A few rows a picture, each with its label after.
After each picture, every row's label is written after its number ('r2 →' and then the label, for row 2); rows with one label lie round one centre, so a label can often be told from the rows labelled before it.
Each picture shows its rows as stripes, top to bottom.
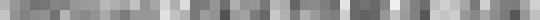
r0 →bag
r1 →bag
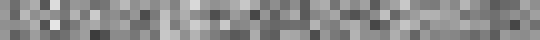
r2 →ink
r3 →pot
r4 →ink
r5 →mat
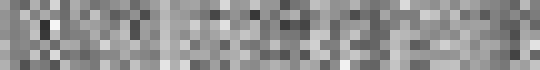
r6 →ink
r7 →pot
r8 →ink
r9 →ink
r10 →bag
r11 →ink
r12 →bag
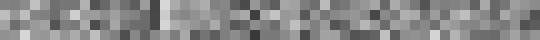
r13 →mat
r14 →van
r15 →mat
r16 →pot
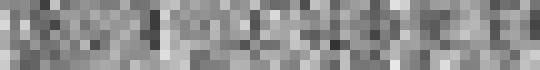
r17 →ink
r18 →van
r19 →van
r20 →van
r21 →mat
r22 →bag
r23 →bag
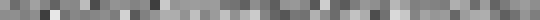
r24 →mat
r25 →ink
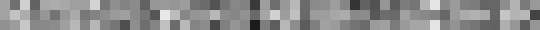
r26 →pot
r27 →van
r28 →pot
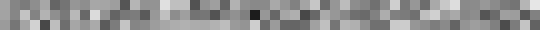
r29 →bag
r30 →pot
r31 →ink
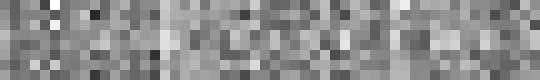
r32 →ink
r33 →mat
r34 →ink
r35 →bag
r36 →bag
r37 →mat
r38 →ink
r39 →mat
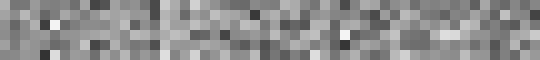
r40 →mat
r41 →van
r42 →ink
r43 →bag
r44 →mat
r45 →ink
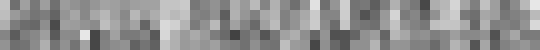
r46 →bag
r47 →bag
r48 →bag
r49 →mat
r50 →mat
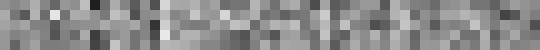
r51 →mat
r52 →ink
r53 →van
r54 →mat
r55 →mat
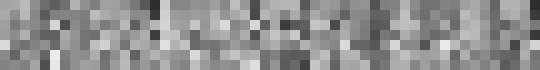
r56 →van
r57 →van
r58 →ink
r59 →van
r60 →bag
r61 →ink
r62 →ink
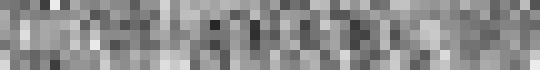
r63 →ink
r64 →mat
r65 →pot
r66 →pot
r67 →pot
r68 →bag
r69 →bag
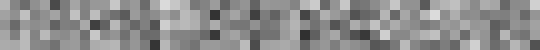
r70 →bag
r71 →pot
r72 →mat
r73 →pot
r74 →van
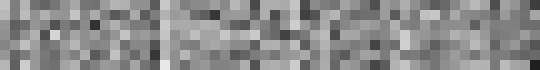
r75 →van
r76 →pot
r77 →mat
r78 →ink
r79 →van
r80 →mat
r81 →van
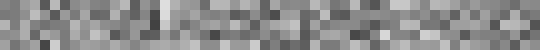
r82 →ink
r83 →mat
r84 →van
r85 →pot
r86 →ink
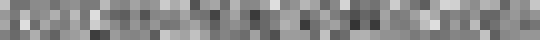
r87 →bag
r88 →pot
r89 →pot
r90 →mat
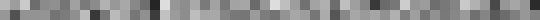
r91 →van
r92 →mat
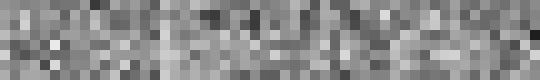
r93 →mat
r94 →pot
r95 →pot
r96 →van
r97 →ink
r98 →bag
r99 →ink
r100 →mat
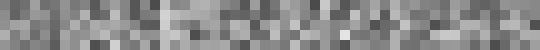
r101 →mat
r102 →mat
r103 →van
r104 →bag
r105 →mat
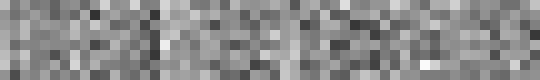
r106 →bag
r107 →mat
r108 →pot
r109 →van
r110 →mat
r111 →van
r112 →pot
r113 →mat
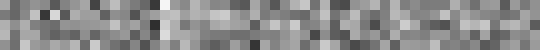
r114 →mat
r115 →ink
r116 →van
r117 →mat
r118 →pot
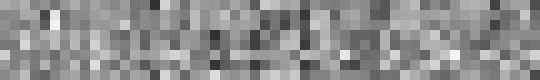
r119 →van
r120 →ink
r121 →ink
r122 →pot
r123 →pot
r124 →bag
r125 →pot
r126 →van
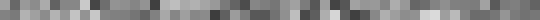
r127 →mat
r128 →pot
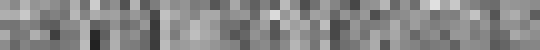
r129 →pot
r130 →van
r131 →mat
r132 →mat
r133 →mat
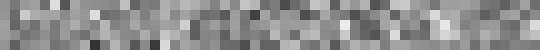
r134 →ink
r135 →pot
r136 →bag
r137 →bag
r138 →mat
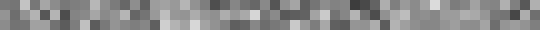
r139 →pot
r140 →ink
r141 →mat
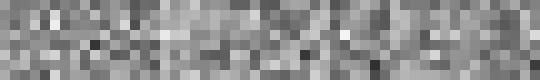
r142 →mat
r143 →ink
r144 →ink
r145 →bag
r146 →mat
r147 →pot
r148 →van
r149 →ink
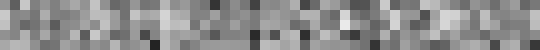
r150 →pot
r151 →bag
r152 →bag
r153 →pot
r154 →van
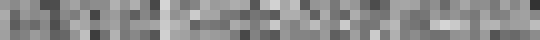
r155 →van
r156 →mat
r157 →bag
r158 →mat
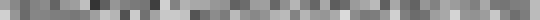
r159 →mat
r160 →bag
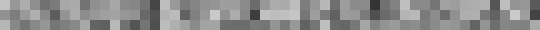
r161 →van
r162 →van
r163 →mat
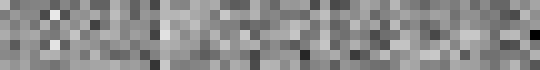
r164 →mat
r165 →ink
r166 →mat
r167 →van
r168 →ink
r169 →pot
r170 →van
